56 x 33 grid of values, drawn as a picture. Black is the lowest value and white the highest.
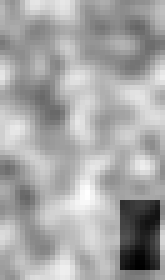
The bottom right is the ninth with the lowest average. In the bottom right lies a patch that is lower than the rest. No regular stripes run through it. Most values sit high, with a long tail of low ones. The bottom middle is the ninth with the highest average.
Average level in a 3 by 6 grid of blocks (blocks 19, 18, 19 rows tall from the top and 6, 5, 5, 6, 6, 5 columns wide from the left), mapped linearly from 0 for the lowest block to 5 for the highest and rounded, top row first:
334333 / 434544 / 345510
